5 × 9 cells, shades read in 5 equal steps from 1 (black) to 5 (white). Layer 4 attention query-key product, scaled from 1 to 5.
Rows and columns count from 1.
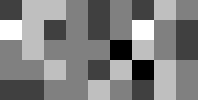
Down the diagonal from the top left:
2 4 3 3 4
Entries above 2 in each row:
6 6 7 7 6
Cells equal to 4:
11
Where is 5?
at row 2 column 1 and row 2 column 7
